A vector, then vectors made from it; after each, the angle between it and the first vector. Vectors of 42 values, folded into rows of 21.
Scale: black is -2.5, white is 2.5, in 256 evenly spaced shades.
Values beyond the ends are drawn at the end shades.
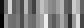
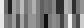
nearly opposite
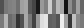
partly aligned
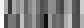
nearly opposite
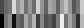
orthogonal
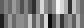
partly aligned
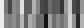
nearly opposite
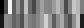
nearly parallel
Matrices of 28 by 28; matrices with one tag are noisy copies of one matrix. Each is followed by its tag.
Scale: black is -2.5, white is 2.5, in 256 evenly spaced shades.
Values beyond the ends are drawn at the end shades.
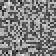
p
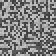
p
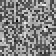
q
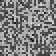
q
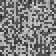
q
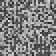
q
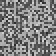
q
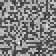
p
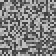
p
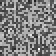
q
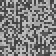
q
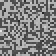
p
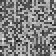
q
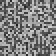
q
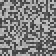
p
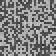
q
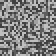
p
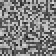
p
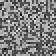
p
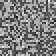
p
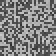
q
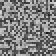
p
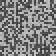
q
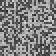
q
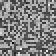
p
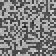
p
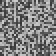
q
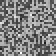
q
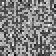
q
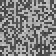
q
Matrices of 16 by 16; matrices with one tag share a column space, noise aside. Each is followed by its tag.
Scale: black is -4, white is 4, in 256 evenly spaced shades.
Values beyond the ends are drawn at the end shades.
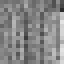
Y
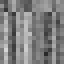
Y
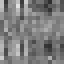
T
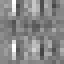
T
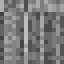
Y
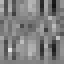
T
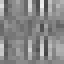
T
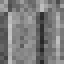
Y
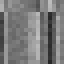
Y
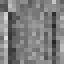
Y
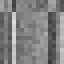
Y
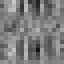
T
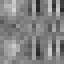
T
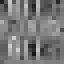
T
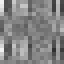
T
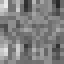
T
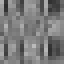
T
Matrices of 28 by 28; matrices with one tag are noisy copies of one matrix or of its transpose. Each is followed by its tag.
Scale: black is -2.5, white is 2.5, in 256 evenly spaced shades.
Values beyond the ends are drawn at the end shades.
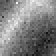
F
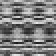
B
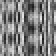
B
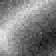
F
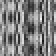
B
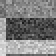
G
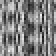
B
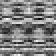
B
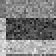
G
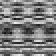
B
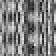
B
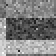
G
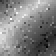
F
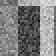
G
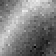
F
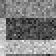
G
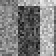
G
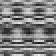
B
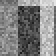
G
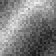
F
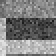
G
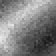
F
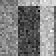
G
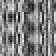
B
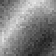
F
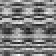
B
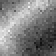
F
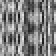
B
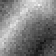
F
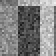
G
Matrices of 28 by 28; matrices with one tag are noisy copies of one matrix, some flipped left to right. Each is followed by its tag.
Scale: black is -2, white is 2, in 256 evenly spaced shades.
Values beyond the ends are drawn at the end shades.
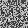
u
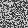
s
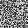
s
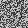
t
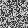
u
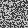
s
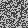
t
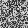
u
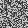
t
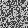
u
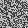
t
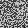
s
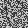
t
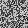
u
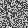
t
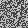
t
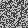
t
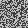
t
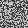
s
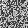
u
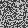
s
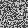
s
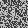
u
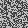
t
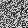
t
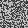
s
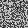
s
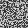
s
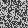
u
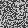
s
